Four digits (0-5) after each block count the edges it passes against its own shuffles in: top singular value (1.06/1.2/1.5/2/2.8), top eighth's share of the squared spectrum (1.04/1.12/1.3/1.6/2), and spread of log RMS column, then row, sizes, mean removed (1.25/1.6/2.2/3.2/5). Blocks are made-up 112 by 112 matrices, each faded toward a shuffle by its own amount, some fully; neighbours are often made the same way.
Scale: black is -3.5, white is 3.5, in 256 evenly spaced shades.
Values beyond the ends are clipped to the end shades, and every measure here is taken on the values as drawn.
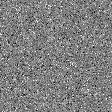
2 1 0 0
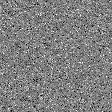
0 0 0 0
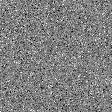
2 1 0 0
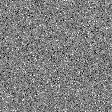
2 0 0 0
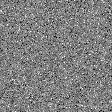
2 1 0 0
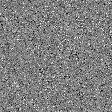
2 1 0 0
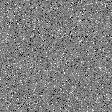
3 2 0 1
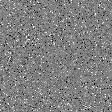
2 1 0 0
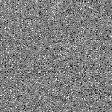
4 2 1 1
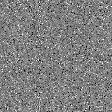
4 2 1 1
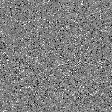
3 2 1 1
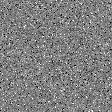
2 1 0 0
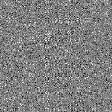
4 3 2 2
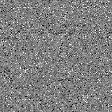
4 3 1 1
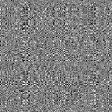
5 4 3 3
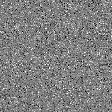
3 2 0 1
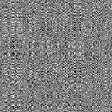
5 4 3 3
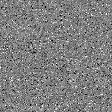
3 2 1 1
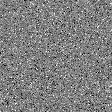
2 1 0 0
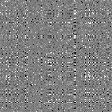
5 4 3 3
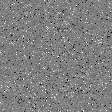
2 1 0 0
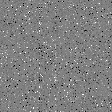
3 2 0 1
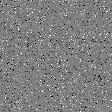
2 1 0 0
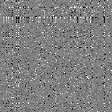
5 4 3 2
